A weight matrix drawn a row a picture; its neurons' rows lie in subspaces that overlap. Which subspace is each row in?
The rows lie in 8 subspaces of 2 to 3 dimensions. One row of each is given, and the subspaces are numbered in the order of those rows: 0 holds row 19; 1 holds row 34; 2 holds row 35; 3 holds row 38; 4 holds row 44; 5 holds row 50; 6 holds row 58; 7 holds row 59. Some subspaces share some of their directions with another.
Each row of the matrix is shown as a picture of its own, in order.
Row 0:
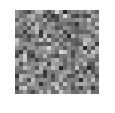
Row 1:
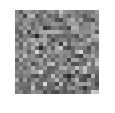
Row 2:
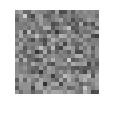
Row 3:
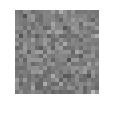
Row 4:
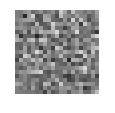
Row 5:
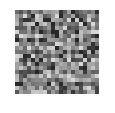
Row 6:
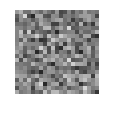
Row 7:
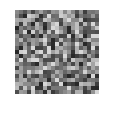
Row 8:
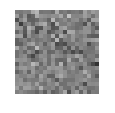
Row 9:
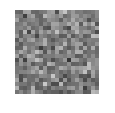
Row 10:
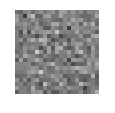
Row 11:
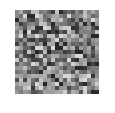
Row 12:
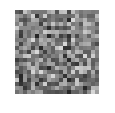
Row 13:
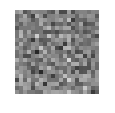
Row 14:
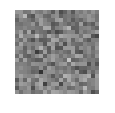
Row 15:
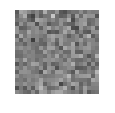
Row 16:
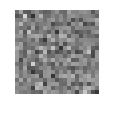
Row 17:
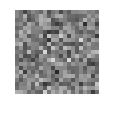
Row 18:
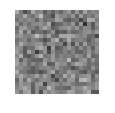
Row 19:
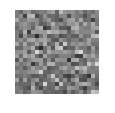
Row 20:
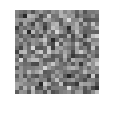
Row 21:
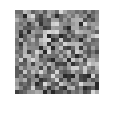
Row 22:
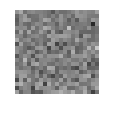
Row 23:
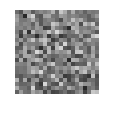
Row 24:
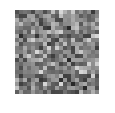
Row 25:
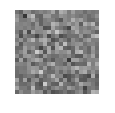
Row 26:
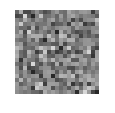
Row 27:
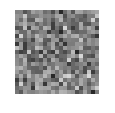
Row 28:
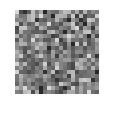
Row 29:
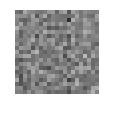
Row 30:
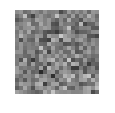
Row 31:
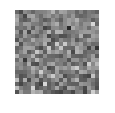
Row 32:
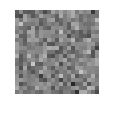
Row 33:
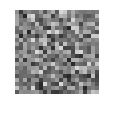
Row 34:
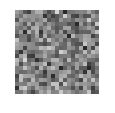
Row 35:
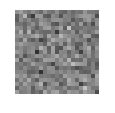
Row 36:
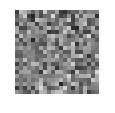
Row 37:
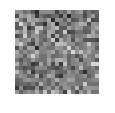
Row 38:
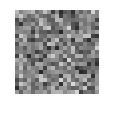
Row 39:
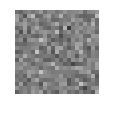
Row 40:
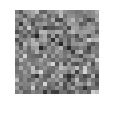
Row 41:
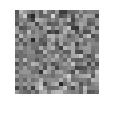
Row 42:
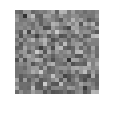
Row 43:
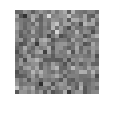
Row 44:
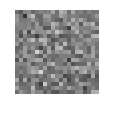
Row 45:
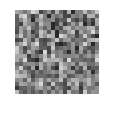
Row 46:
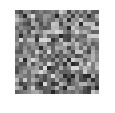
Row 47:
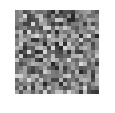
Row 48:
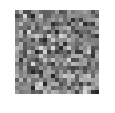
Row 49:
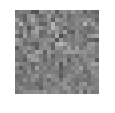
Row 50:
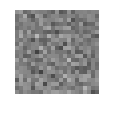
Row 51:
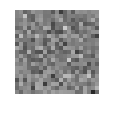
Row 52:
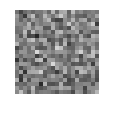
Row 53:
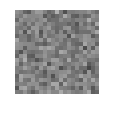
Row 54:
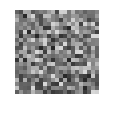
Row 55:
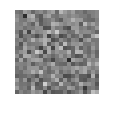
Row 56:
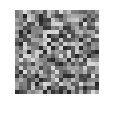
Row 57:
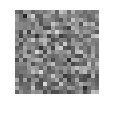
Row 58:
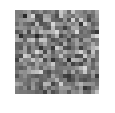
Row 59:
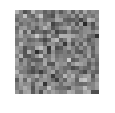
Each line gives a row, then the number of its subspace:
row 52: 4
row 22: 6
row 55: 4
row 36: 7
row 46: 4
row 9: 1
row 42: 1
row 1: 0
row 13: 5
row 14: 3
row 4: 6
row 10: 2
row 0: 1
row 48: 3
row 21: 4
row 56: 4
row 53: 1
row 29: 5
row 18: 7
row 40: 0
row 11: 0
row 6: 2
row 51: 2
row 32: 3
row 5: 6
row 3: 2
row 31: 6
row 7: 5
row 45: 0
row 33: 7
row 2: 1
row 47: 4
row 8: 0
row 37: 0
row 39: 2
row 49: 0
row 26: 3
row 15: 7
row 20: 5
